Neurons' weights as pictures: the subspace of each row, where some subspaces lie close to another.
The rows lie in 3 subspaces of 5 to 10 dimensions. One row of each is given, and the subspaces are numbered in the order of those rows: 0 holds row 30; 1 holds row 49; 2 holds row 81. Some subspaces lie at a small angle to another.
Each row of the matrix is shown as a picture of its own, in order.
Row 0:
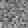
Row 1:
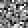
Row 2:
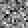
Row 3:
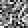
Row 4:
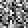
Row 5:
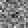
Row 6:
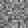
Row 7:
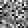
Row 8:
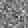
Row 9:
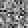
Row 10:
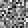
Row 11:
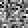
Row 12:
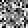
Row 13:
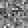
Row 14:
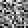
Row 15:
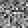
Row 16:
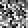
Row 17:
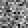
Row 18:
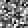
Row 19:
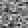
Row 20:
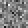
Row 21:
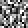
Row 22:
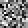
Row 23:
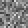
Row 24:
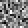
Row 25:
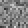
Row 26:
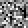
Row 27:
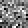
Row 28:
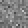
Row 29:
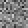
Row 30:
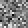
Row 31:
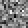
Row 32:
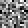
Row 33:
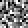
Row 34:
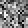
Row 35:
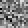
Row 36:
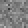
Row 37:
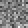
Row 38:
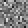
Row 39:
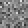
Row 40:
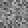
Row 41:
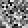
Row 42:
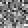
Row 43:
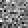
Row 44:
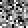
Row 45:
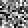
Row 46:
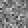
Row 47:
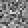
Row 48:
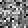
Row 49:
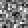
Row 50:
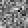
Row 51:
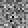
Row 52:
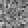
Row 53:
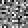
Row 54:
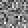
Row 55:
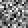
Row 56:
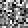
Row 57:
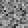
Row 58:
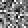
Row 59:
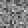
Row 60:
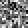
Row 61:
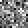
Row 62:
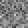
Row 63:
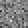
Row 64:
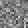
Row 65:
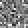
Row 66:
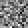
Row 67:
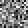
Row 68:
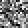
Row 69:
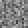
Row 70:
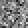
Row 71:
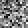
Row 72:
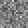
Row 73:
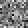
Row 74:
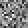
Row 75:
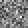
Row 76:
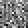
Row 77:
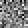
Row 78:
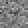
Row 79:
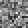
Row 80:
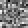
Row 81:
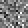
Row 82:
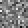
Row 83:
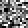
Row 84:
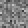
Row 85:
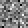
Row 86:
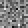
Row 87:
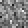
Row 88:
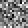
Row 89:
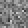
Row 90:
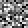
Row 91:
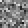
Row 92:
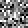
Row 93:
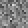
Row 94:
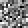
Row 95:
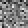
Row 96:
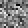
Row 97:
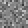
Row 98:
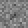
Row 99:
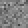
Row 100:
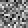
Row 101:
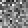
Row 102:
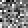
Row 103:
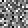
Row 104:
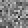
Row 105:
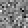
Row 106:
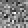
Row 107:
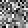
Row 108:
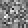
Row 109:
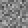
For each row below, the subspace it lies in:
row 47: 2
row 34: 2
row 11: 2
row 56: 0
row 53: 2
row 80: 0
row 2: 2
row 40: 0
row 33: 2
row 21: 2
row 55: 2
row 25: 2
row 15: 2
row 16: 0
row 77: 1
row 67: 1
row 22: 0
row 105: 2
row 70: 2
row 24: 2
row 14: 1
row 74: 0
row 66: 2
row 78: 2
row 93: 0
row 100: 0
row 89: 0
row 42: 1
